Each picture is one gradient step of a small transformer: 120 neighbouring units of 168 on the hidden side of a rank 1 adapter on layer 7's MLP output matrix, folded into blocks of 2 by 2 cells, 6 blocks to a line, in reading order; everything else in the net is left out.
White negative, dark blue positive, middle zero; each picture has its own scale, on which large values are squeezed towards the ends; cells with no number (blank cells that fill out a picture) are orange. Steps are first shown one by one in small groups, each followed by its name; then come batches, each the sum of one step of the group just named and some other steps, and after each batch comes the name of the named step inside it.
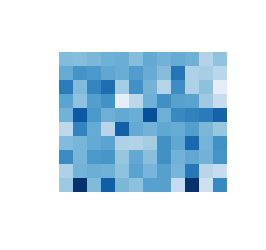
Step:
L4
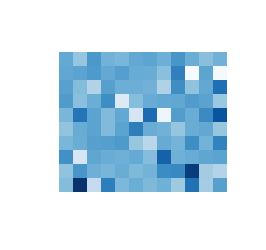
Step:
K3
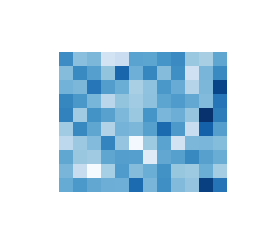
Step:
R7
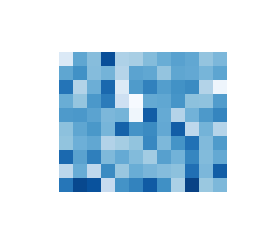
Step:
L4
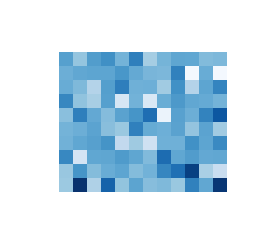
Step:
K3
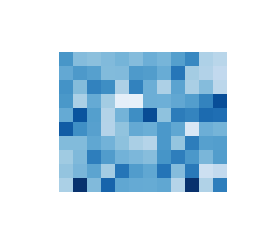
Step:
L4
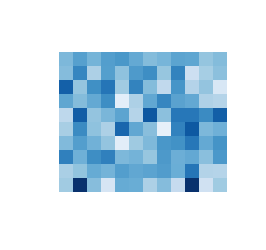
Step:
L4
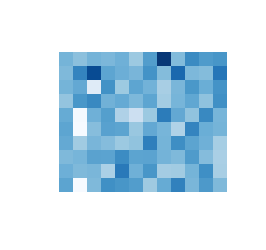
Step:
R7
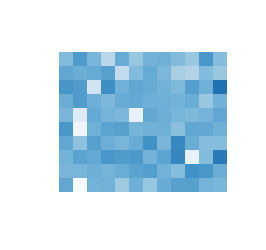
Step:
K3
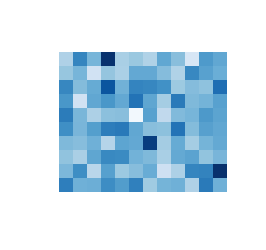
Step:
R7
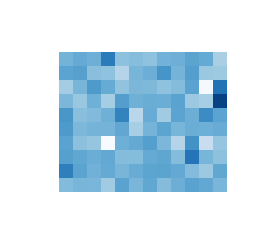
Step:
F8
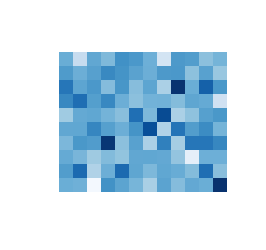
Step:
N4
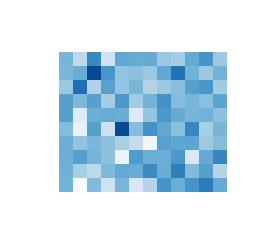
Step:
F8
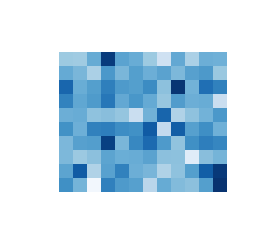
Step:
N4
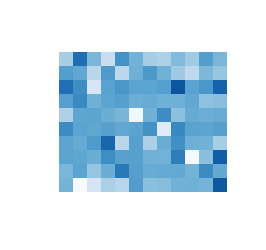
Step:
N4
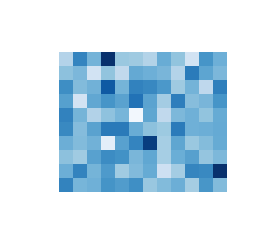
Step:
F8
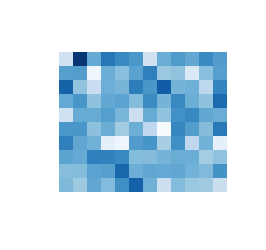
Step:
F8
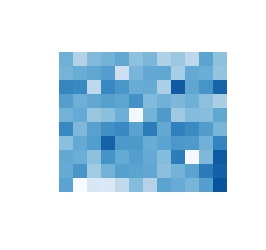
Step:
N4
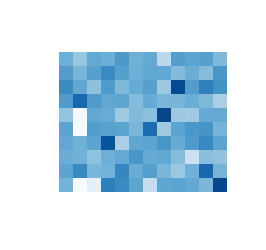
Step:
N4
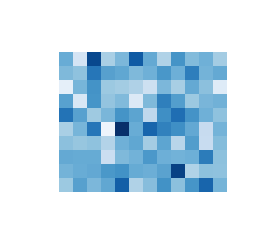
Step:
F8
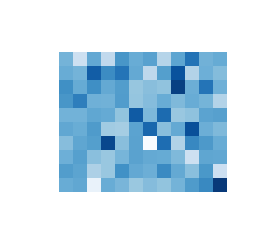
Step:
N4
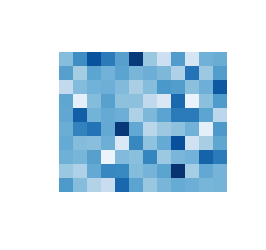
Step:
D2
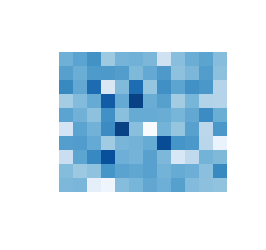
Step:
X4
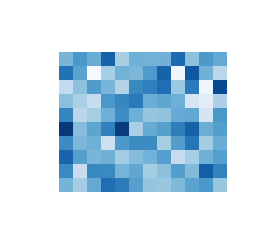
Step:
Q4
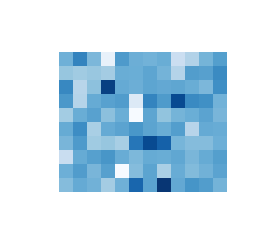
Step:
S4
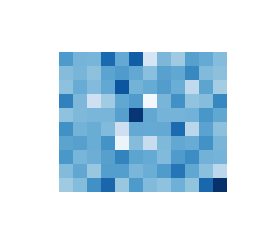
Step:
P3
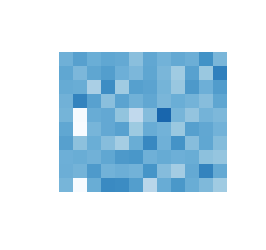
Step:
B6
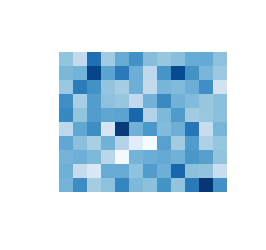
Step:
Q4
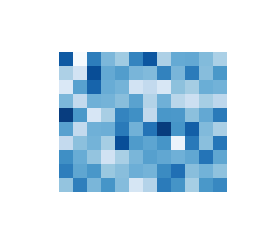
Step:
D2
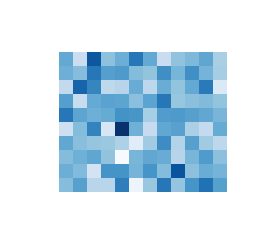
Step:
X4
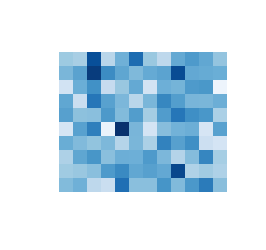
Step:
X4
